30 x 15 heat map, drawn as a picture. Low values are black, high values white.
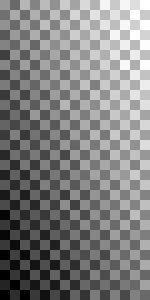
Mirror symmetry: none. Grain: checkered. Slope: up to the top right. Ninth with the highest average: top right.
